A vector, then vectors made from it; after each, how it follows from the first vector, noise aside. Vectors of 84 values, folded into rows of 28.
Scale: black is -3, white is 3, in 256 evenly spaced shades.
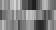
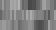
shrunk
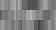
shrunk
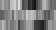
copied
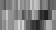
wrapped around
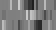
partly zeroed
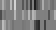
partly zeroed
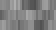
shrunk
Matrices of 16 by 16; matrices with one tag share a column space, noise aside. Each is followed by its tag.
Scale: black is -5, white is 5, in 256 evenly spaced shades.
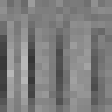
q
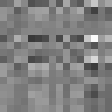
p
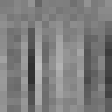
q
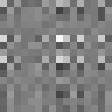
p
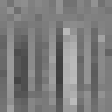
q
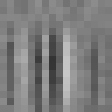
q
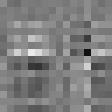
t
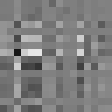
t
